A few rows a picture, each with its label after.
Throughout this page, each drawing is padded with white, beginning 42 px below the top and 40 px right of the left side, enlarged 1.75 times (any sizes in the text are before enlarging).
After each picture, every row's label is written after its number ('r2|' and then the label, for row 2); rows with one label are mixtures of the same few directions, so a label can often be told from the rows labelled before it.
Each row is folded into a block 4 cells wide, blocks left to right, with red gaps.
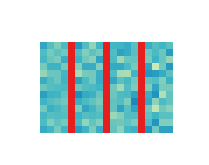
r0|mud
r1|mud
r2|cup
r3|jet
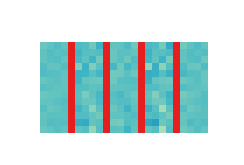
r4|mud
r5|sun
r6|sun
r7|sun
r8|mud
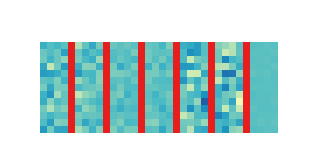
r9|jet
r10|mud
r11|jet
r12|sun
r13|cup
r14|cup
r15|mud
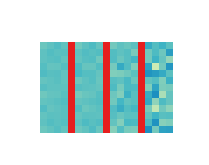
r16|mud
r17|mud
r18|jet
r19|jet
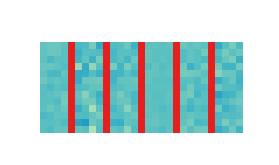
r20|cup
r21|sun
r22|sun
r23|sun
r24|jet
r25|mud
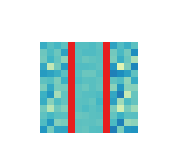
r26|jet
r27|cup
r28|jet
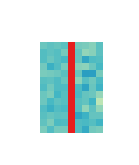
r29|jet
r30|cup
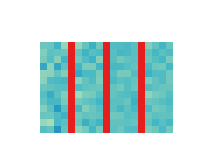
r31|sun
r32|mud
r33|cup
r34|mud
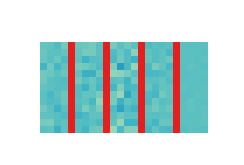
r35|sun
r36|cup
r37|jet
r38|jet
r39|jet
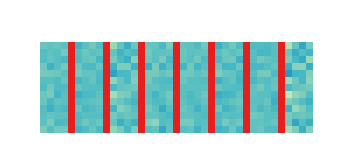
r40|jet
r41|mud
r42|mud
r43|sun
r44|sun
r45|mud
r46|cup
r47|mud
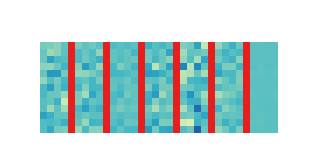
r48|cup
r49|jet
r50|jet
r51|jet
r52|sun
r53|mud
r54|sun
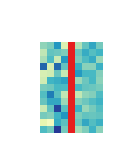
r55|sun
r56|mud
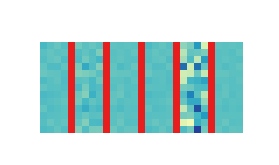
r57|mud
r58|jet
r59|jet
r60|mud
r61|sun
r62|jet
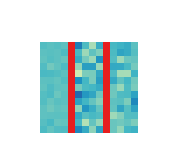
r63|jet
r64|mud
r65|cup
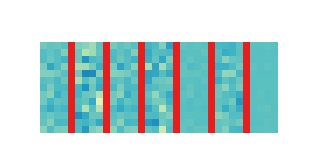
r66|jet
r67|cup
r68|jet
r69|sun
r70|jet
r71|cup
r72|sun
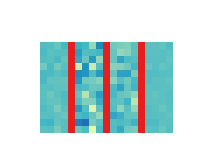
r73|sun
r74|sun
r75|cup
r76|sun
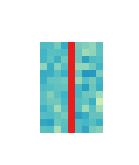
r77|sun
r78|cup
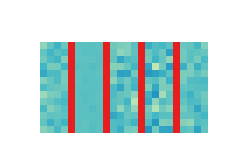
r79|mud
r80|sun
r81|cup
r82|jet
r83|sun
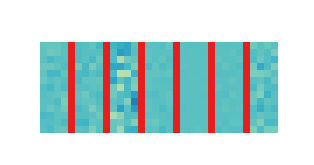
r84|cup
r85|sun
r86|cup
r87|sun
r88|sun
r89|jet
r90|jet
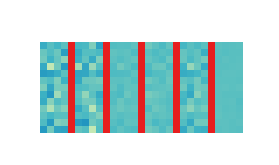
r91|jet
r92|sun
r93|jet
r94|mud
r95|jet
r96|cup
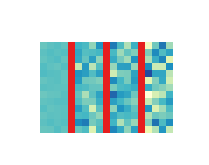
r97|mud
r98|sun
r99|mud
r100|mud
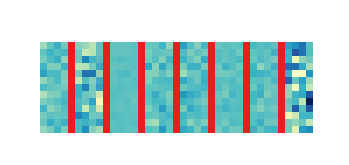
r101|mud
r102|cup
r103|cup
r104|sun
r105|mud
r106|jet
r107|jet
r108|cup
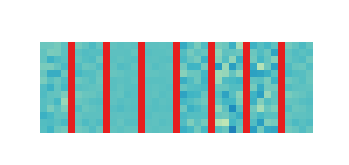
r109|cup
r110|mud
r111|jet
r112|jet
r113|mud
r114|sun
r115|jet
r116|mud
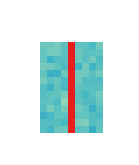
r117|cup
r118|sun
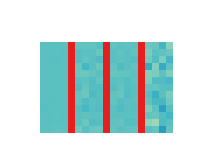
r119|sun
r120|jet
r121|jet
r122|sun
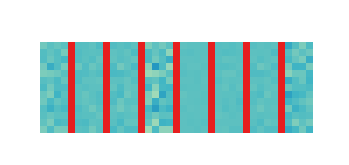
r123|jet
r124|sun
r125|jet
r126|jet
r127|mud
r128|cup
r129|jet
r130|mud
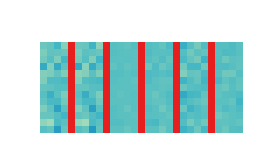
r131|sun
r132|sun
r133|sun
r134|sun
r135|mud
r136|cup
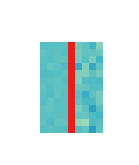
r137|jet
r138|sun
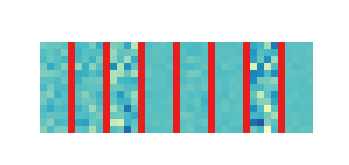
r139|jet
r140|sun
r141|sun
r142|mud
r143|cup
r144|jet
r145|sun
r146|jet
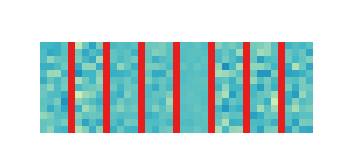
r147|cup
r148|mud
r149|jet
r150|cup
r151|sun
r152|jet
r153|cup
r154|jet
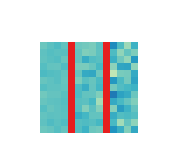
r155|mud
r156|cup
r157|mud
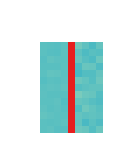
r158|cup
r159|mud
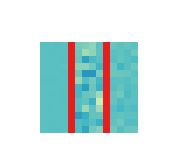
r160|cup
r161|cup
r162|jet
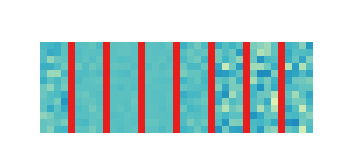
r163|cup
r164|sun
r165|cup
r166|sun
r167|mud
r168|jet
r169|cup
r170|sun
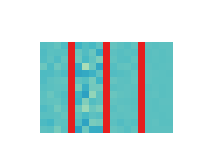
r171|sun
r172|jet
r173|mud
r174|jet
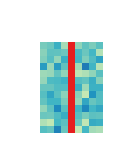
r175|sun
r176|jet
